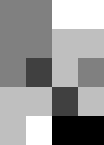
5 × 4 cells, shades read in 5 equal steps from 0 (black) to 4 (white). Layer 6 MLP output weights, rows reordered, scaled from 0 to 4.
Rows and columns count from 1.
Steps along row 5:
up down same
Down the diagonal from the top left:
2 2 3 3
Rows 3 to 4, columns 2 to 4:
1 3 2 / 3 1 3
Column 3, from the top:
4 3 3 1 0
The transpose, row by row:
2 2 2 3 3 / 2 2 1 3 4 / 4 3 3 1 0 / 4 3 2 3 0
